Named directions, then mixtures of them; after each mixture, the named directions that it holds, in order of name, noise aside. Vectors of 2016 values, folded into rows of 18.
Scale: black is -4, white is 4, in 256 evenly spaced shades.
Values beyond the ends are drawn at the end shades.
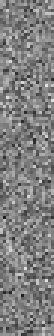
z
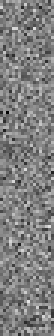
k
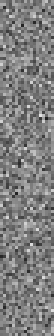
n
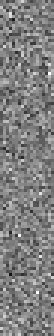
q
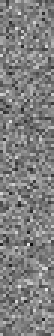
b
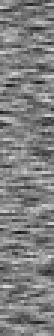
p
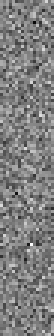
b, n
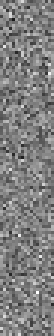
q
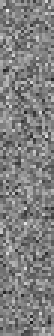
n, z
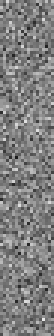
b, k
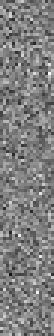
q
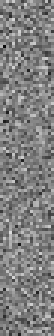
k, q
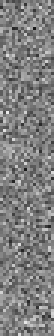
k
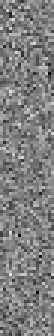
q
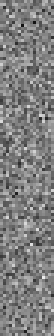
n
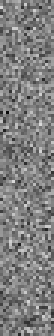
k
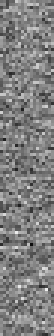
b, p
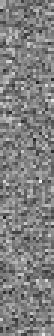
p, z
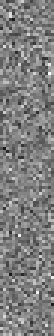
q
